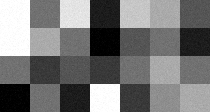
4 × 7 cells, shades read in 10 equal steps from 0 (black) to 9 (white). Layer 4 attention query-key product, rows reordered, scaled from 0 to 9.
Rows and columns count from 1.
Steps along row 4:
up down up down up up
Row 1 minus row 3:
5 2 5 -1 3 0 -1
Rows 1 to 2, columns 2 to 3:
4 8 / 6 4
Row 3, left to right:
4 2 3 2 4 6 4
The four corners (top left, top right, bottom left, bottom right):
9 3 0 6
